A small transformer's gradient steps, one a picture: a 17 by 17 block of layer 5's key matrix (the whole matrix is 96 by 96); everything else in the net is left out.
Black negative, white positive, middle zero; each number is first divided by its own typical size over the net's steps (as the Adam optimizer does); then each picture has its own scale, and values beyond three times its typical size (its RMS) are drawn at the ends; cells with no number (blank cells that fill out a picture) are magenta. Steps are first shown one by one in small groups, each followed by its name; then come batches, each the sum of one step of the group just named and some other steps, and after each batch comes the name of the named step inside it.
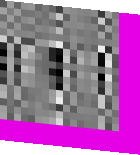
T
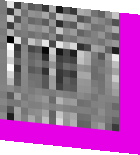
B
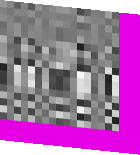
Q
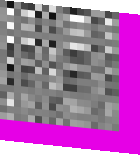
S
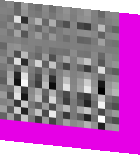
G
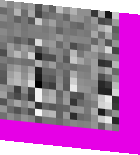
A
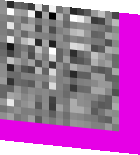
S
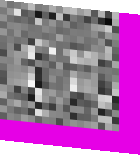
A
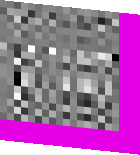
G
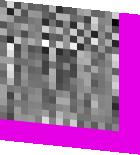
B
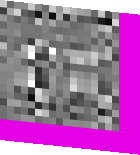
A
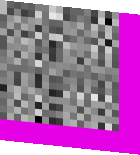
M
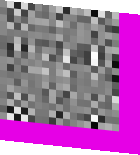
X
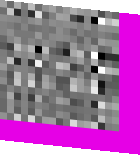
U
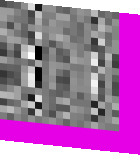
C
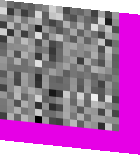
M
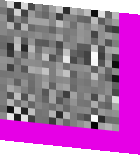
X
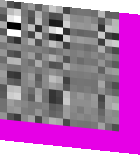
M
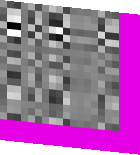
C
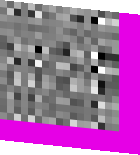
U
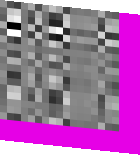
C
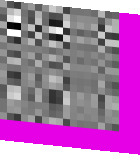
M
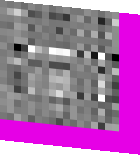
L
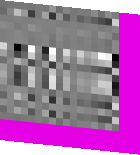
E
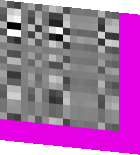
L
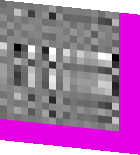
E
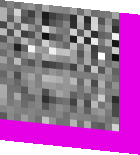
L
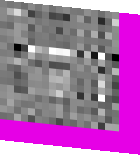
L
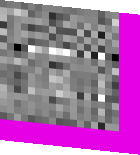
L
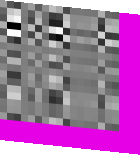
L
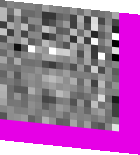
L
